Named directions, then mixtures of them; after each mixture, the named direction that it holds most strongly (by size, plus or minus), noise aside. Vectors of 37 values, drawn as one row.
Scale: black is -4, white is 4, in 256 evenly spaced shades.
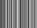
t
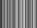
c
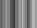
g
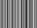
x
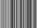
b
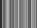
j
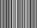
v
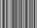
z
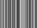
t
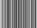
j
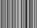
x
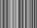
g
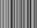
b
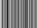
j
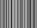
v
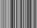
b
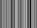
b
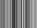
g
